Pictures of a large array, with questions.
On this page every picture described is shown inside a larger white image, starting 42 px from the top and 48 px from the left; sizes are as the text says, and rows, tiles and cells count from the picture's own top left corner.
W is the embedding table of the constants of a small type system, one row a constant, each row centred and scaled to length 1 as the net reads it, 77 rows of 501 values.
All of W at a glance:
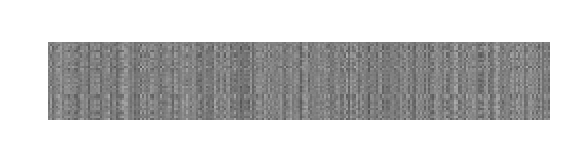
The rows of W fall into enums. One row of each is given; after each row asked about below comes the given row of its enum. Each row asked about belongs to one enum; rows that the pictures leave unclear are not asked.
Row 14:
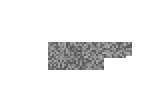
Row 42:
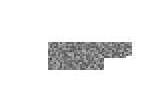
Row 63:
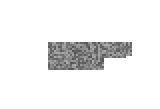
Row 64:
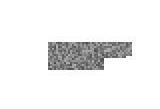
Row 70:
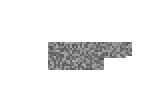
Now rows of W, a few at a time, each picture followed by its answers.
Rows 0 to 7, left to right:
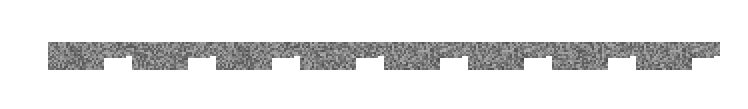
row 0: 14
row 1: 70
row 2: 14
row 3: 42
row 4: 64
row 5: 64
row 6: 63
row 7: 64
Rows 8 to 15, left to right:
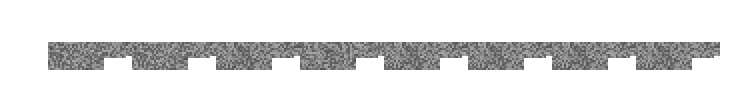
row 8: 70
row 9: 70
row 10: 14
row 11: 63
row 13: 14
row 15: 14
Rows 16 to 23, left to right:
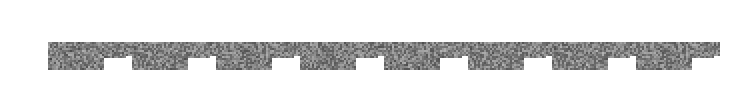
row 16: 42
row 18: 63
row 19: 14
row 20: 64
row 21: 70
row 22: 70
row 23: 63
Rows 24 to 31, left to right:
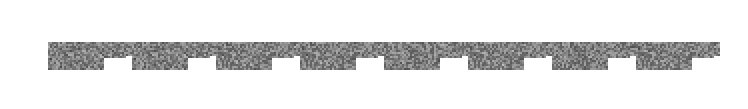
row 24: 42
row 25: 42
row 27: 70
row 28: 63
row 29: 70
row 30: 14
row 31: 70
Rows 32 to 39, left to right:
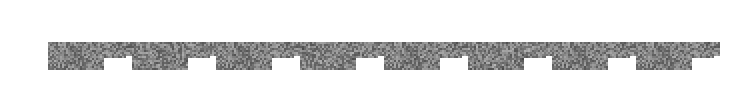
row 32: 14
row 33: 63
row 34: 14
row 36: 14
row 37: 64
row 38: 14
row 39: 14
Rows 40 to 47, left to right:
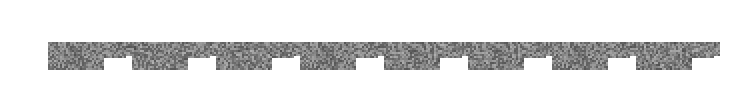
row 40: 14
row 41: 70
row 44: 63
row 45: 63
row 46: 14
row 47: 64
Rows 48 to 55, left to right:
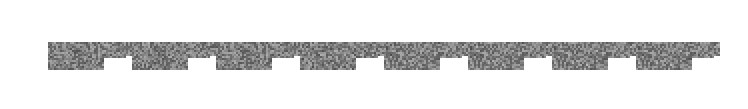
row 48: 63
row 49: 14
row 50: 63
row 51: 42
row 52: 70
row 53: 70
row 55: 70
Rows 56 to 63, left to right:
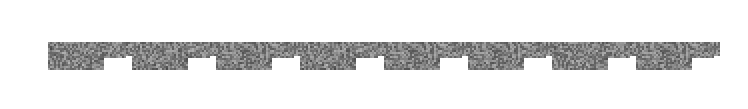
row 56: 70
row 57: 64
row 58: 63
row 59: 64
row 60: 63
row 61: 63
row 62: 70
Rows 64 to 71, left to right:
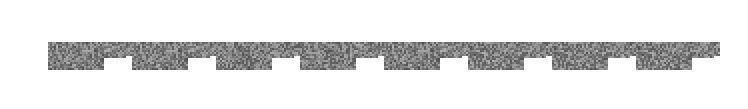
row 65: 64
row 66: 14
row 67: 63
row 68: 64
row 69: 70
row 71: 70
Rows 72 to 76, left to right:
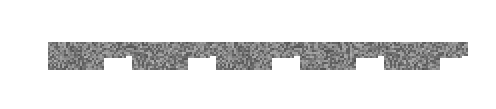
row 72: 14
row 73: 70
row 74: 14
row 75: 63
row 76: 70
